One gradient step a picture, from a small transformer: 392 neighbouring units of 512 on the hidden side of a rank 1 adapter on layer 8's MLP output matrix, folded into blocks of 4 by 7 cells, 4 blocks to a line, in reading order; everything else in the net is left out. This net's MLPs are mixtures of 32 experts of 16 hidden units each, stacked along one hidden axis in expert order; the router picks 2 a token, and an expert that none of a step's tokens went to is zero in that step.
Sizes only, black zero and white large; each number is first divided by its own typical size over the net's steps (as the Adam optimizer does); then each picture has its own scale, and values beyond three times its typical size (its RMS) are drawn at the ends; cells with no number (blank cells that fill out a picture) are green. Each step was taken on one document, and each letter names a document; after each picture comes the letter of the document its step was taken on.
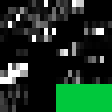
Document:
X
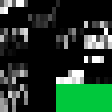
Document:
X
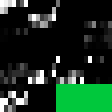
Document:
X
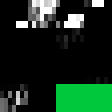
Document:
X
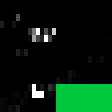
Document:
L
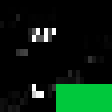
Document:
L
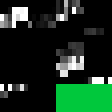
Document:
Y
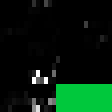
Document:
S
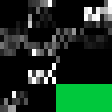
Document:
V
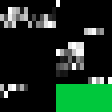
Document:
Y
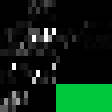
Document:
S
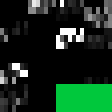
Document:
V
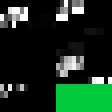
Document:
Y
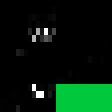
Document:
L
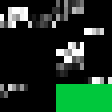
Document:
Y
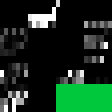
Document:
X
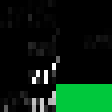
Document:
S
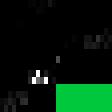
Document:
S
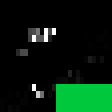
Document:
L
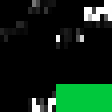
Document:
V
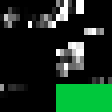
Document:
Y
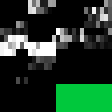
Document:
V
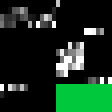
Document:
Y
